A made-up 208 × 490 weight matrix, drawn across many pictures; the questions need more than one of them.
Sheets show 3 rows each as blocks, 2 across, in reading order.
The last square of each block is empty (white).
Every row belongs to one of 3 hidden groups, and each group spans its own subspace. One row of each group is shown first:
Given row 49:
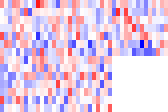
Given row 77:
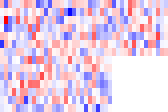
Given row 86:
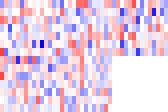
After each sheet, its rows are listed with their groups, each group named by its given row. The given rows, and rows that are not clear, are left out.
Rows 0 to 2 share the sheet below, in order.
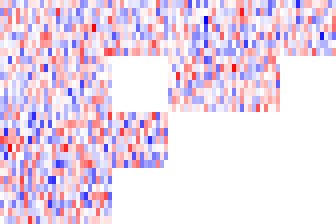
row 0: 86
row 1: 77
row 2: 77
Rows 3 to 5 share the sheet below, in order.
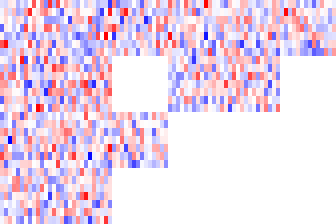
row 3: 77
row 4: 49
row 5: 86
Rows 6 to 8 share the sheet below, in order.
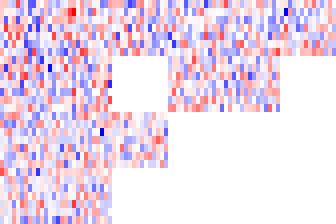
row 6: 77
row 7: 49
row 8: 86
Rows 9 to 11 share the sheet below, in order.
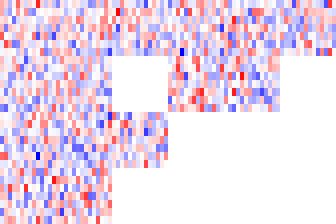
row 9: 49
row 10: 49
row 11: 77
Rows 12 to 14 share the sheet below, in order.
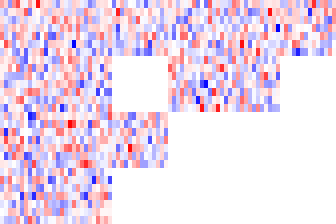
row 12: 49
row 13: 86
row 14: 77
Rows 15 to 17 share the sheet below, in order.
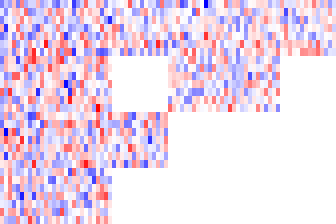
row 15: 86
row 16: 49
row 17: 77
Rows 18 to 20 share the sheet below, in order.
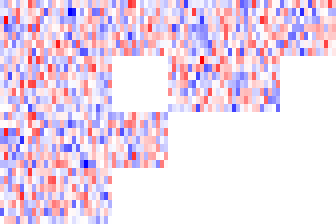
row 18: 77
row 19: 86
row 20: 77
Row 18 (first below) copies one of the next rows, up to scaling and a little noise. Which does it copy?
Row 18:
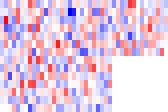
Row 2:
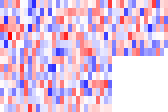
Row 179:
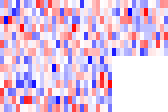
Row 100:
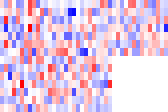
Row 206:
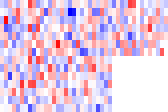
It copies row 206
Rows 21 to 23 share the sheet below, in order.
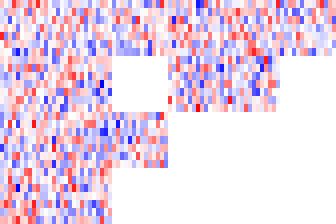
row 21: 49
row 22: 77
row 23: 49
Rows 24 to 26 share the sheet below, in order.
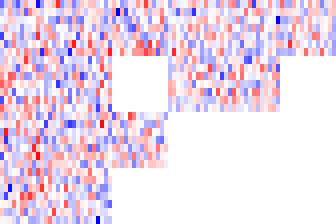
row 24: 49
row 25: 86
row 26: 77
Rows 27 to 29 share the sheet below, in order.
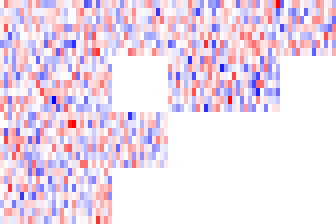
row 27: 86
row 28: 77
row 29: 77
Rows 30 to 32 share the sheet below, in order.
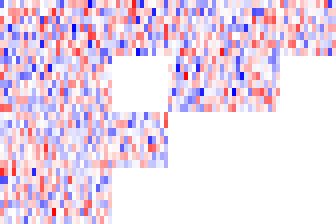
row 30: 86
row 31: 49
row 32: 86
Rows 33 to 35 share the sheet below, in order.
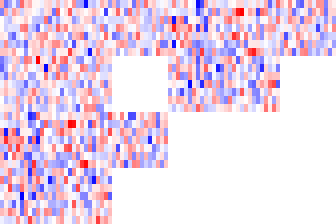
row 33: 86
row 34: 77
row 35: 77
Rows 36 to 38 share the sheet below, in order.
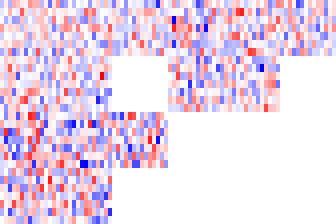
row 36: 49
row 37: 77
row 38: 77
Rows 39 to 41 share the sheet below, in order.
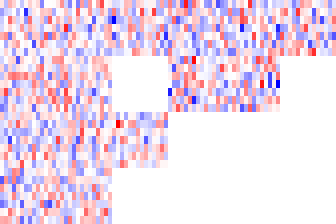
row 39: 86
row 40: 77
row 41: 86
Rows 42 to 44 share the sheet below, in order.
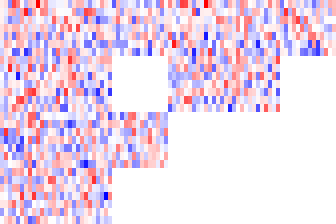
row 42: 49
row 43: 49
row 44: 77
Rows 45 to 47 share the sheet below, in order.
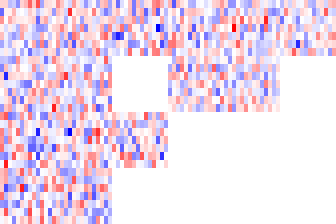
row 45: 86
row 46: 86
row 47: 86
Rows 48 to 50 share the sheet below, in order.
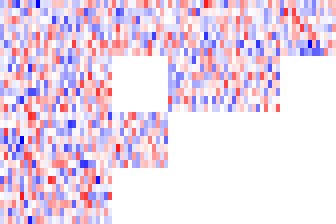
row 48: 49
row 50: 77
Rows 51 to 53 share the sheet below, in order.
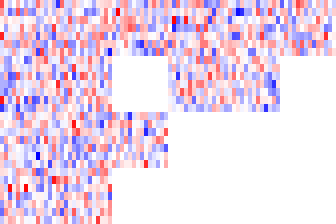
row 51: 49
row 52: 77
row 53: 77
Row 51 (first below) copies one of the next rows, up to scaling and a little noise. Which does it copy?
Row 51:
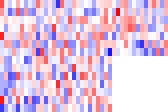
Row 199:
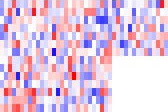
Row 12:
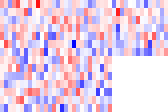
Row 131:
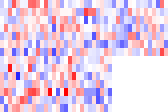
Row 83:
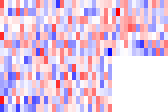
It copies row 83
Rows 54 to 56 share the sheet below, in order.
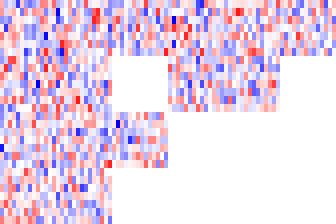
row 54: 86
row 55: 77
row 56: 49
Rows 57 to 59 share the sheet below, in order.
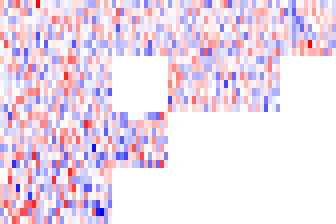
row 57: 49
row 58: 49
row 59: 49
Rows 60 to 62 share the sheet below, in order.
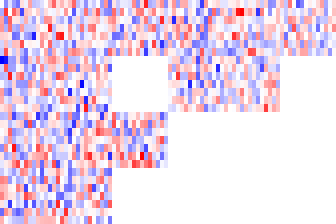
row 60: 86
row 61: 77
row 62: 49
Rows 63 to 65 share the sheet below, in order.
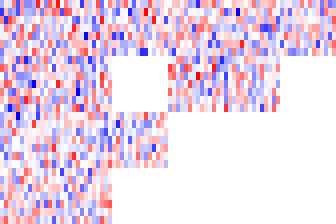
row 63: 77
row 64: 86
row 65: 49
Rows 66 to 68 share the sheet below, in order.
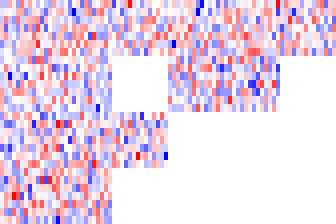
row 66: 77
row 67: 77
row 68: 86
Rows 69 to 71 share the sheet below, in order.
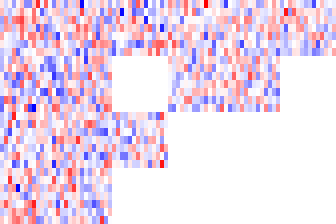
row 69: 86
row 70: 49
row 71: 49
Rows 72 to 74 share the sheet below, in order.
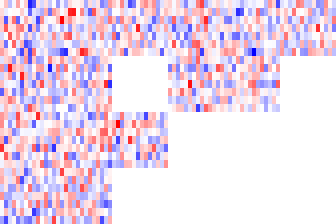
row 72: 77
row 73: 77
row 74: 49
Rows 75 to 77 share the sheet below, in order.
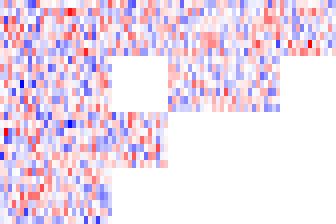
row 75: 77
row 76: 49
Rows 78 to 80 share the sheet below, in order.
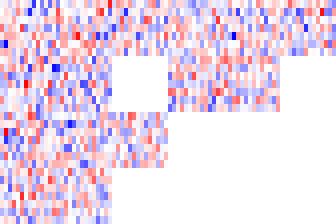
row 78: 77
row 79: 86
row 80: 77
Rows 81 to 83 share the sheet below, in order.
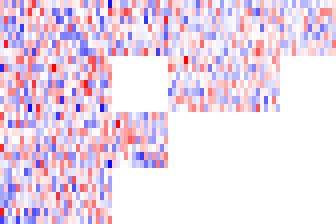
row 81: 77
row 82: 86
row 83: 49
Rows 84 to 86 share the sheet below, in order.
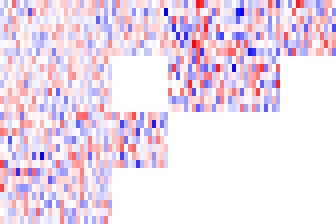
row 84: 49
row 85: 77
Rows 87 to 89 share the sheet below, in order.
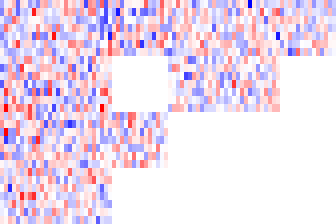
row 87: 49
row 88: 86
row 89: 77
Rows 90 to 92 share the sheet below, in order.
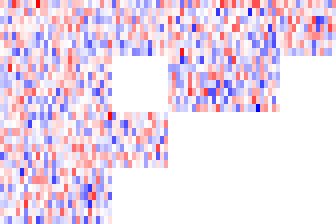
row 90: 49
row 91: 86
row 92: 77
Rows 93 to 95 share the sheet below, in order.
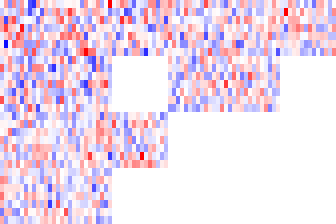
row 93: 77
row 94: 49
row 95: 49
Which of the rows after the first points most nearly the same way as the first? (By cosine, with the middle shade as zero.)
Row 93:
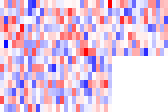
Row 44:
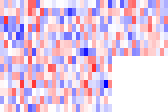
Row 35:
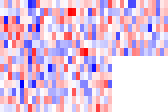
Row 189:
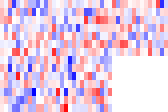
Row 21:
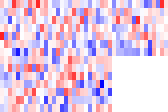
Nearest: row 35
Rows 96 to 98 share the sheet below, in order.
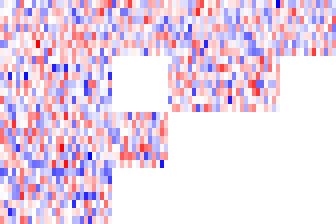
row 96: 77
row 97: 77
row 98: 86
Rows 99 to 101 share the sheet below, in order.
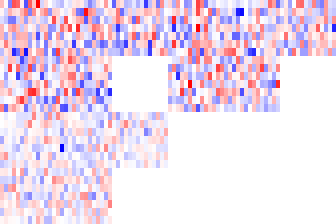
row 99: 49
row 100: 77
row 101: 77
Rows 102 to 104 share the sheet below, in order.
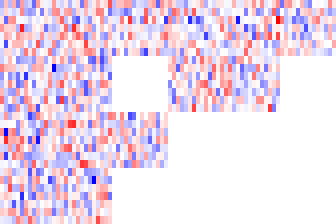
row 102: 77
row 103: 86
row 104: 77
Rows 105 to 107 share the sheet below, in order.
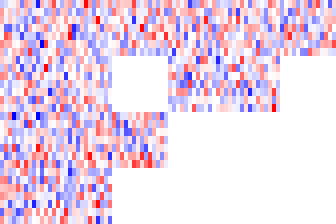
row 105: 86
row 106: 86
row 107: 49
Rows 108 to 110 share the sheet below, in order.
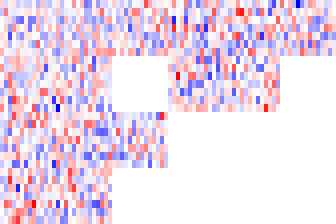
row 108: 86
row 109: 77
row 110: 49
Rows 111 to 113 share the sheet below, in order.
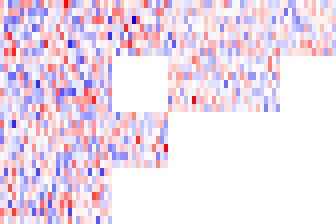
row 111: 86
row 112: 49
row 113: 86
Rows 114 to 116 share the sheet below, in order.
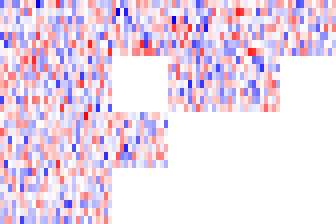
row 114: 49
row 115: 77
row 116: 86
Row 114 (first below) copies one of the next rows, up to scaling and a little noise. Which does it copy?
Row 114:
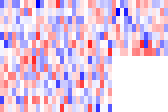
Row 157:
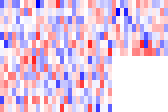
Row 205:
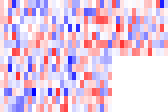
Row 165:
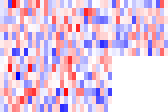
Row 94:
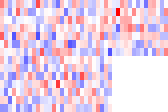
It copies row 157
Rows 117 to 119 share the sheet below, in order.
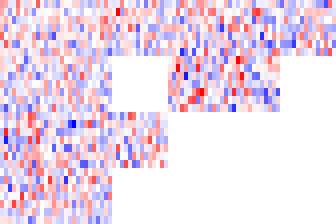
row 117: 49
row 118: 49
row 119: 77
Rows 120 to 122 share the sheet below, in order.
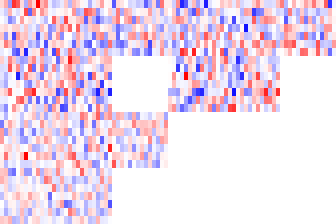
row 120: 49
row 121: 49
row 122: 86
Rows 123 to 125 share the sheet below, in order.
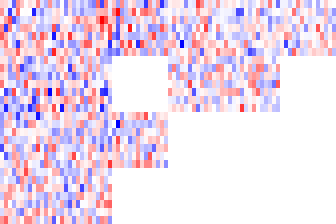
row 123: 49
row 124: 77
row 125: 49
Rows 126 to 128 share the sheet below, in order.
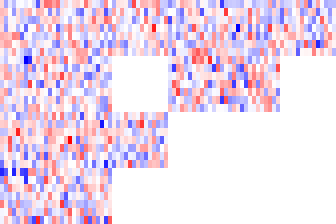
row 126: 86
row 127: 86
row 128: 86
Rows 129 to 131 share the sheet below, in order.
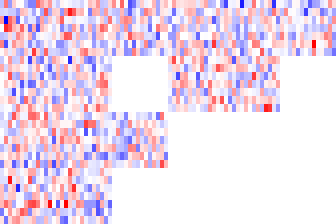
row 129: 77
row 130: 86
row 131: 49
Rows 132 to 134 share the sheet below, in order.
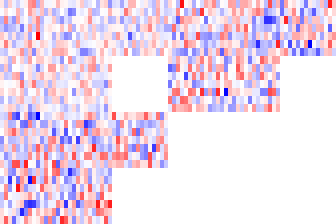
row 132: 77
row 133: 49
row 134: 49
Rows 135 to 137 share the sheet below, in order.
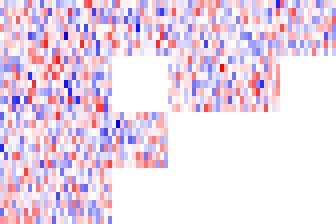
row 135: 86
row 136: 77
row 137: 49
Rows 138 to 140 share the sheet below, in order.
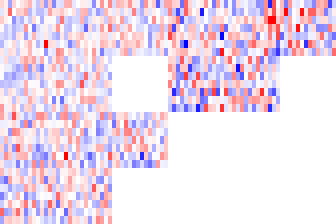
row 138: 86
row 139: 49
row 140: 49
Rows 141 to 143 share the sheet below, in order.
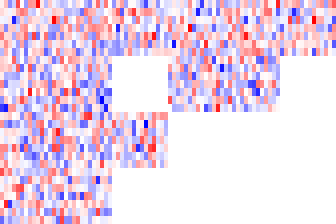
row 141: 49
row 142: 77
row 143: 86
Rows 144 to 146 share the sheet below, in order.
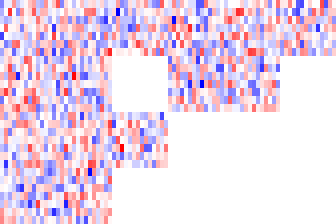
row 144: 49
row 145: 77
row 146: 86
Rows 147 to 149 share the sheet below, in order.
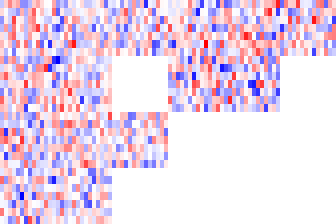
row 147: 86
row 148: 77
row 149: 77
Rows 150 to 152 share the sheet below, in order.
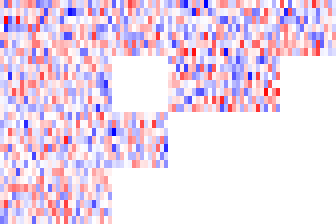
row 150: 77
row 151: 49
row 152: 86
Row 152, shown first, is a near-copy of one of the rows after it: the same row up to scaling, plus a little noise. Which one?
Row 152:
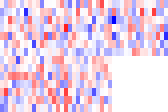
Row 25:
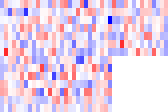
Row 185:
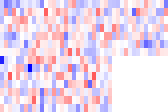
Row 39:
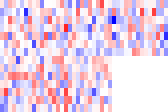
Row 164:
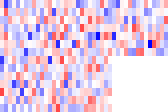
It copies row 39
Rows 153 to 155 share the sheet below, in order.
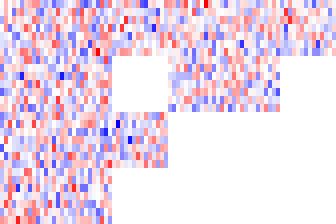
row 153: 86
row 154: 49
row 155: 49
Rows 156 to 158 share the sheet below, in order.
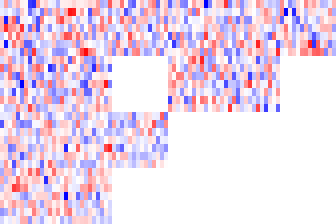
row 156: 77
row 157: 49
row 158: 86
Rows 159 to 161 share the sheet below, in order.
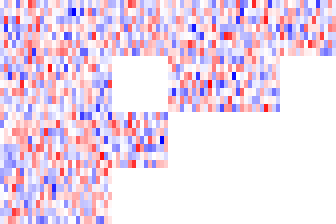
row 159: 77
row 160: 86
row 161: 86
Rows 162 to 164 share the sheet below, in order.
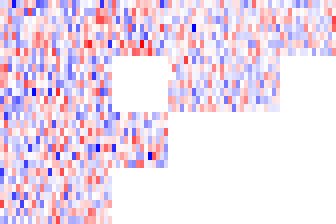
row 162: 49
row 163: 86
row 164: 86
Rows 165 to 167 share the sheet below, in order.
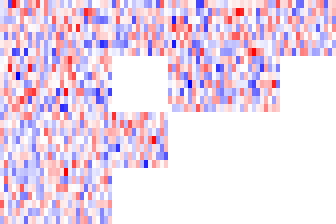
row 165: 49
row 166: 77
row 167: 86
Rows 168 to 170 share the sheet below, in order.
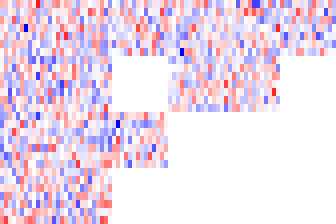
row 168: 86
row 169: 86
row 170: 49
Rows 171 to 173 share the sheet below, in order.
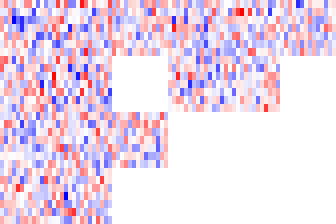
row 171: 86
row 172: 77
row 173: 86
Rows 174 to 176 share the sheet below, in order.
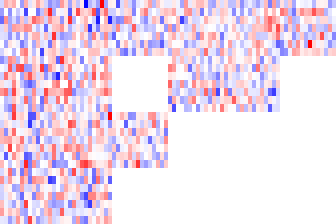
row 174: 86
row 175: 49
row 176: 77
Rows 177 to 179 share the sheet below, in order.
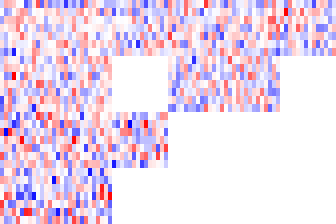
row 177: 86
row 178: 49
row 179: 77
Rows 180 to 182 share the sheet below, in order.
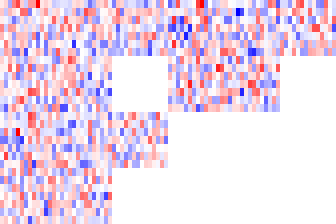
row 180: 49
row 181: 77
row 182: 77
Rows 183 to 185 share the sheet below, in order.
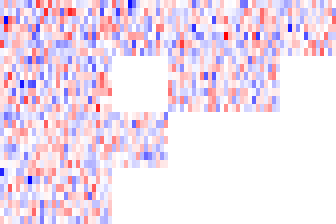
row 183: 77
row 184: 86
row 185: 86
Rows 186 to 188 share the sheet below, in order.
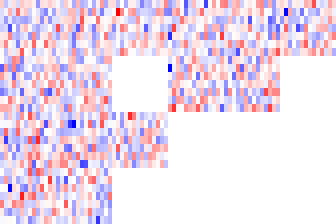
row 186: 86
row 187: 49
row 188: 77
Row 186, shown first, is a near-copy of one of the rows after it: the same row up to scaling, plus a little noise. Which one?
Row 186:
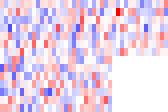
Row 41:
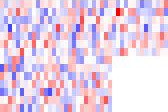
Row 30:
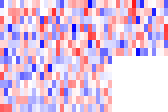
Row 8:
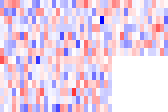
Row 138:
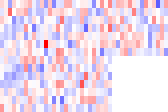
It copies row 41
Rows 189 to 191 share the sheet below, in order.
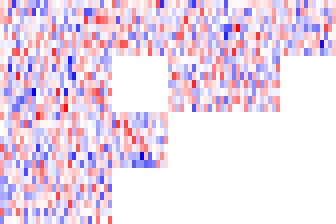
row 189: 49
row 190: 86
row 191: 49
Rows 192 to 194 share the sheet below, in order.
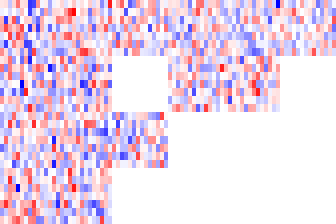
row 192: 77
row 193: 77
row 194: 49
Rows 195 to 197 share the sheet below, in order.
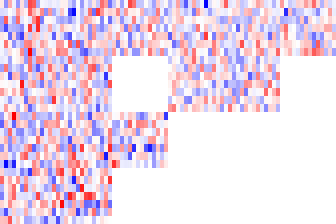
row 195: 77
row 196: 49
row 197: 86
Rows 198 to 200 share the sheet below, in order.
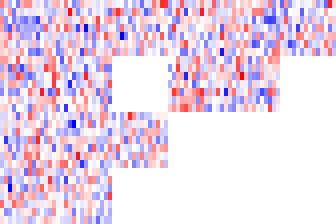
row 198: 86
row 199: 49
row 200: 77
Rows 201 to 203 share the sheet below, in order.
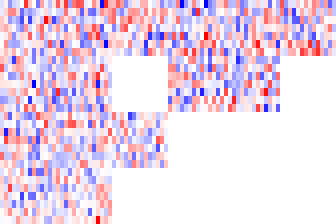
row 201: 86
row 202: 49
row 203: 77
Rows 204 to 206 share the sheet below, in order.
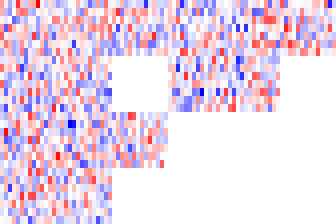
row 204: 49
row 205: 49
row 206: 77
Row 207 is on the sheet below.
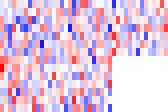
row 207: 86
